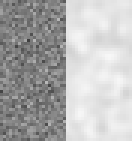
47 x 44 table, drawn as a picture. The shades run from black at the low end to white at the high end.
It is made of 1 by 2 panels. Panel 1,1: middling, fine-grained. Panel 1,2: very high, blotchy, faint in contrast.
